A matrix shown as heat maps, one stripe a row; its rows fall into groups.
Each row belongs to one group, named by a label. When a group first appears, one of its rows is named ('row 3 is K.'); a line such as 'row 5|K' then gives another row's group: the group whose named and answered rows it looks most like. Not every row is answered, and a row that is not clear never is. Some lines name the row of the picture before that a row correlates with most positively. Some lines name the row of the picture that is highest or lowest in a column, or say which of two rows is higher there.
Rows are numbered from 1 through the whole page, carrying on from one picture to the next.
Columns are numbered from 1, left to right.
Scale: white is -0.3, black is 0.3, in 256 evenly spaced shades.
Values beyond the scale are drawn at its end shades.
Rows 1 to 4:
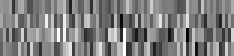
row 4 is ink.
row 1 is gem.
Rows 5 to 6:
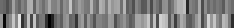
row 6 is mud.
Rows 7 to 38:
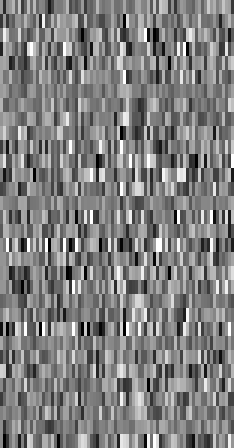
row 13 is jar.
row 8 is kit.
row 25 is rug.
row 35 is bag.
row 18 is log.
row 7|mud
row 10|ink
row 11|jar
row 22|log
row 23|bag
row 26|jar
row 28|bag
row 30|kit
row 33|log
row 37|mud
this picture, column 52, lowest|38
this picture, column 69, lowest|34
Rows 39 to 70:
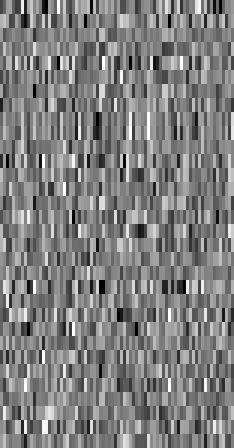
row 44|ink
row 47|log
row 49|gem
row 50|kit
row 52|rug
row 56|log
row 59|gem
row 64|kit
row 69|kit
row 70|jar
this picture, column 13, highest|43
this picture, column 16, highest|39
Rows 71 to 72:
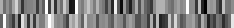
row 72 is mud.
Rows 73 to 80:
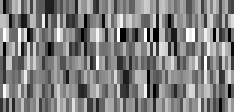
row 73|mud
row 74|jar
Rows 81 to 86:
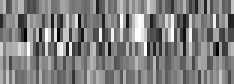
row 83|bag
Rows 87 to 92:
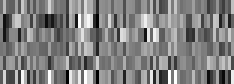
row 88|mud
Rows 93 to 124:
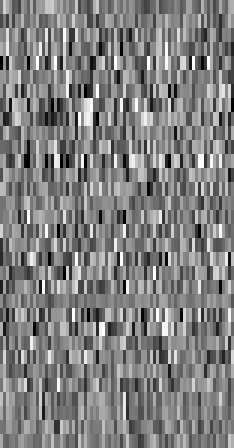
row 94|kit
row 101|mud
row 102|log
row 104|jar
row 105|bag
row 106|log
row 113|kit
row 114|mud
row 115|kit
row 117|ink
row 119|jar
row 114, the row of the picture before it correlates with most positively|91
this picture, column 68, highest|97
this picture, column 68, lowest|104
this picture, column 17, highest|111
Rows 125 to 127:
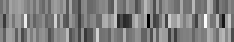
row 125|rug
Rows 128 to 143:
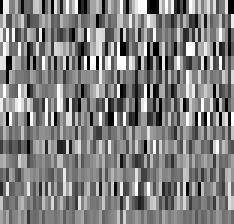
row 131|bag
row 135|rug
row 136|ink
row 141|ink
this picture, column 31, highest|136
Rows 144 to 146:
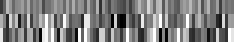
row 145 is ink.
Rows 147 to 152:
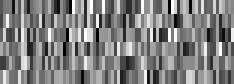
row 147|jar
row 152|bag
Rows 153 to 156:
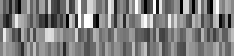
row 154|mud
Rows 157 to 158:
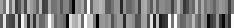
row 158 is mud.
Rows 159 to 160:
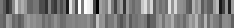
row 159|mud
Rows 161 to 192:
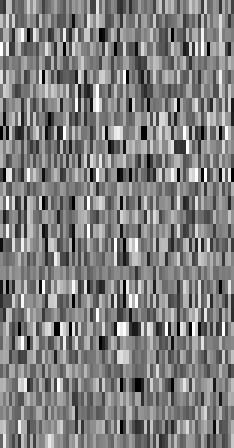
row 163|gem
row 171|gem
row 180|rug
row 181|kit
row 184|jar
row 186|jar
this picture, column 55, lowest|169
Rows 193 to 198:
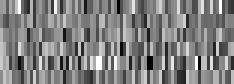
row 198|gem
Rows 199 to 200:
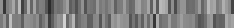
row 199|mud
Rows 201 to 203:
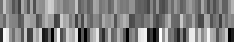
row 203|bag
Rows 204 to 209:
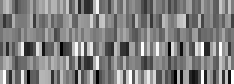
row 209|log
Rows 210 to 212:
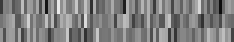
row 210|kit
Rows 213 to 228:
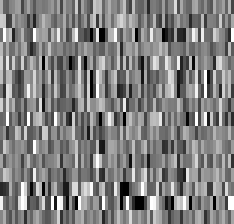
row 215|gem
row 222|kit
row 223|gem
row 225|gem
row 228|jar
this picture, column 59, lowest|213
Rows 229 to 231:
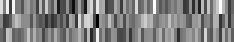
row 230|mud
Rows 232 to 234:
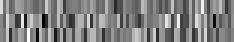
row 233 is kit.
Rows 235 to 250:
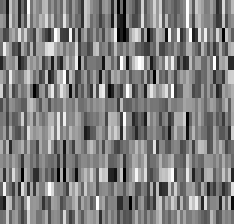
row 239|bag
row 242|ink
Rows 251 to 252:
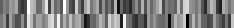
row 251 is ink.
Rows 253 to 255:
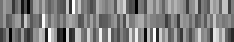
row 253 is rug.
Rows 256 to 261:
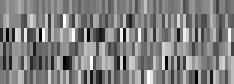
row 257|ink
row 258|kit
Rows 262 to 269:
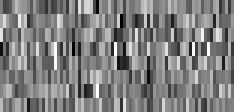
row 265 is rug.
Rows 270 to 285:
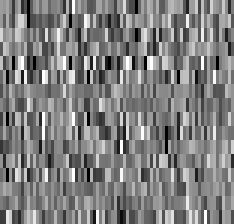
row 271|gem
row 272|rug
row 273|bag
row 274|gem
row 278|kit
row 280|ink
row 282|kit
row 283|gem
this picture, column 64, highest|279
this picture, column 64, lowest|285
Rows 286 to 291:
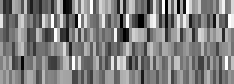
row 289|gem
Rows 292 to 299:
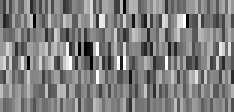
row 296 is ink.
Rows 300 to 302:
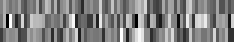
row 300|bag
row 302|bag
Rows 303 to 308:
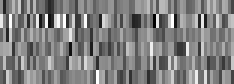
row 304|rug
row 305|ink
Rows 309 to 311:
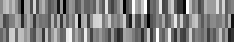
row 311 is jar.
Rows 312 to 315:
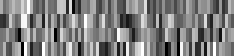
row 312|rug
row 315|kit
